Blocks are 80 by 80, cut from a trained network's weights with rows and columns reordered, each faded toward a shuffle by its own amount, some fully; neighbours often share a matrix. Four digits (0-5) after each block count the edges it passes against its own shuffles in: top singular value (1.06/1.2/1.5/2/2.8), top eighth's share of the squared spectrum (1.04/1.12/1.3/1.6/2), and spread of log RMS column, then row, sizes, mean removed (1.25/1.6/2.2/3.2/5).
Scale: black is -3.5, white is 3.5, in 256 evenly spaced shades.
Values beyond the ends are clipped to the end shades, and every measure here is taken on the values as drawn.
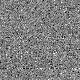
2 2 0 1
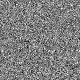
2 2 0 1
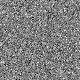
0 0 0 0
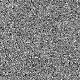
2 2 1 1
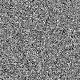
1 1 0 0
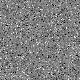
0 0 0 0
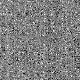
2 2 0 2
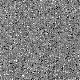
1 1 0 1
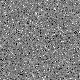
0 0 0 0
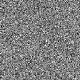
2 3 1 1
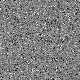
0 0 0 0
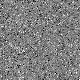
0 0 0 0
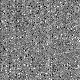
2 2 0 1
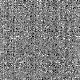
2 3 0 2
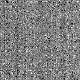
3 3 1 3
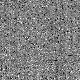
1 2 0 1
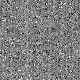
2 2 0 2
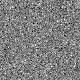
1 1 0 0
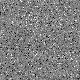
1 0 0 0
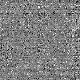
2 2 2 1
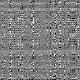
3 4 4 2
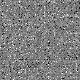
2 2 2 0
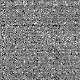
2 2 2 1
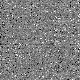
1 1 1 0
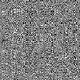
3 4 3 2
